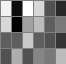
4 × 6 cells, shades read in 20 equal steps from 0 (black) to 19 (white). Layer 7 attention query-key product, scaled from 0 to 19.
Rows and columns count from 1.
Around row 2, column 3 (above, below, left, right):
19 15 0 14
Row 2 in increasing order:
0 7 9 12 14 16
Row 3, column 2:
7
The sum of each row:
63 58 46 58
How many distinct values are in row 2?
6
